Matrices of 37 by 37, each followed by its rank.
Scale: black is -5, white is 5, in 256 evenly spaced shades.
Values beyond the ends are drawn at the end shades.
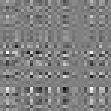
two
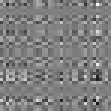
two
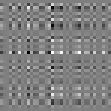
one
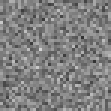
full rank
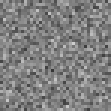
full rank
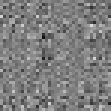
five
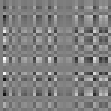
one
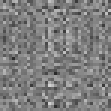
five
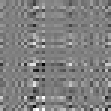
two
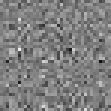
five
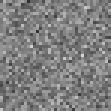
full rank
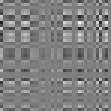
one
